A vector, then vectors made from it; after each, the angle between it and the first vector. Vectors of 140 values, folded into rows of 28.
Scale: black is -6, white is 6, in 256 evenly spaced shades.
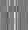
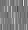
partly aligned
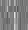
nearly parallel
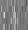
partly aligned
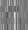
nearly parallel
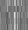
nearly parallel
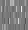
orthogonal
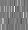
orthogonal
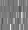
orthogonal
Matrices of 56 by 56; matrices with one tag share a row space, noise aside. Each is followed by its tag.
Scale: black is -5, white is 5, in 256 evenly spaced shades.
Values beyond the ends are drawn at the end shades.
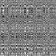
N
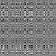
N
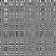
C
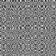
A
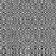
A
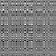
N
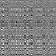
N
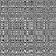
N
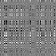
C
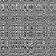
N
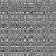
N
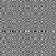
A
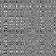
C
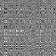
C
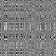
C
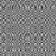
A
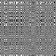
C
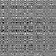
N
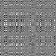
C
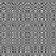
A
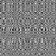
A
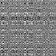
N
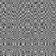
A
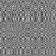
A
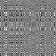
C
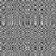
A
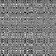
N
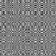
A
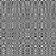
A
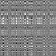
N
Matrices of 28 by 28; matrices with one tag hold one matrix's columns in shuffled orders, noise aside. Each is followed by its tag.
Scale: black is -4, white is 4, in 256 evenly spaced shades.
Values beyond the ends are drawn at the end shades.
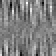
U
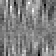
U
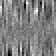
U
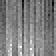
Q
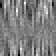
U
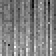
Q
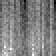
Q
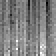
Q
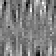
U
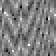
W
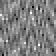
W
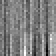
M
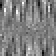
U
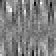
U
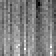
Q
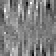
U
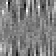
U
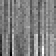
M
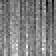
Q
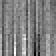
M
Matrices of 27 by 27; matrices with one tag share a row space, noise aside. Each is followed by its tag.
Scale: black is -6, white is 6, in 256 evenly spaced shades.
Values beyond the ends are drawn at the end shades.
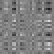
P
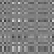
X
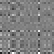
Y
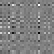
Y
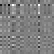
Y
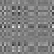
X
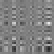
P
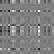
Y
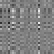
Y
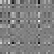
Y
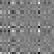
Y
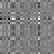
Y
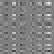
P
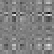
P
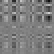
P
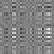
P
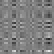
P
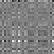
X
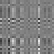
Y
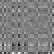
X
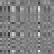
Y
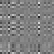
Y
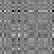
X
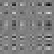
P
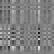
Y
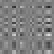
P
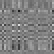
X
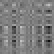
P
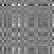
X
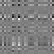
X
